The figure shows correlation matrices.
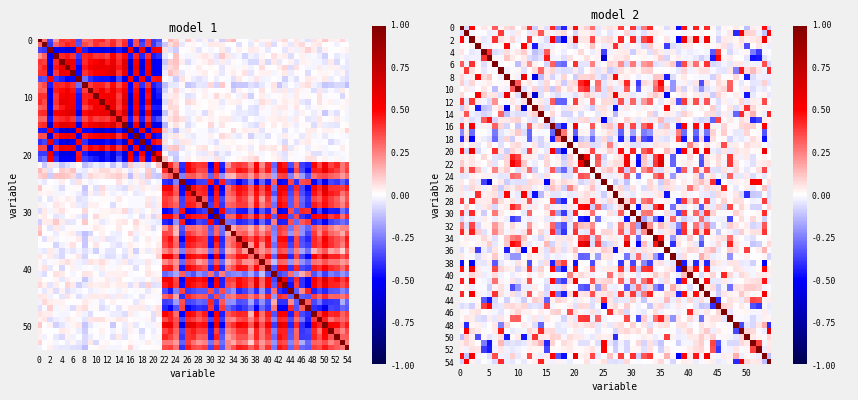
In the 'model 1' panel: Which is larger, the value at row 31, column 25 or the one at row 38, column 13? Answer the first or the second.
the second
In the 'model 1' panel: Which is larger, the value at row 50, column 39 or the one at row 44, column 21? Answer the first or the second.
the first
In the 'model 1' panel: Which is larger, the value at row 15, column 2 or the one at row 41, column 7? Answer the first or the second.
the second
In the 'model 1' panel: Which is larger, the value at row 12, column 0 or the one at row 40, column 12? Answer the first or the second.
the first
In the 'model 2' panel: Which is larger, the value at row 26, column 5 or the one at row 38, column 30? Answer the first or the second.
the first
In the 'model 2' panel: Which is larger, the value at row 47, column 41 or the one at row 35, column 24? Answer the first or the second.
the second
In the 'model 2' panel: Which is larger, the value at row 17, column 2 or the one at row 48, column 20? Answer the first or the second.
the second
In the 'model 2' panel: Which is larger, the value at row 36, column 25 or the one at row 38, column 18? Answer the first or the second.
the second
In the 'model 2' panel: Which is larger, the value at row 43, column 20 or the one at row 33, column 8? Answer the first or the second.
the first
